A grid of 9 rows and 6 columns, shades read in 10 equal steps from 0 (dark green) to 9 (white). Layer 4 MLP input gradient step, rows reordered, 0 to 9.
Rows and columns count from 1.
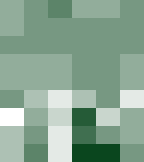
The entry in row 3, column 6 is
4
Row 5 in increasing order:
4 4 5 5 5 5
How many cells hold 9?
1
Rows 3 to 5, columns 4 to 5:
4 4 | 4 4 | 4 4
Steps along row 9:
down up down same up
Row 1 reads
5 4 3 5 5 4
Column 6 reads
4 4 4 5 5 8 5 5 4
